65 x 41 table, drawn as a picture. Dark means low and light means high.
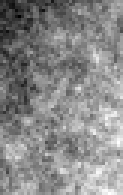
Ninth with the highest average: bottom right. Grain: blotchy. Ninth with the lowest average: top left. Slope: up to the bottom right.
